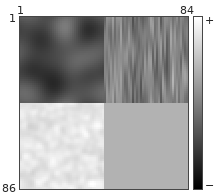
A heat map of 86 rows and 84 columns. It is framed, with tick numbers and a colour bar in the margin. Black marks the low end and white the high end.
It is made of 2 by 2 panels. Panel 1,1: low, smooth. Panel 1,2: middling, streaked downward. Panel 2,1: very high, blotchy, faint in contrast. Panel 2,2: high, flat.
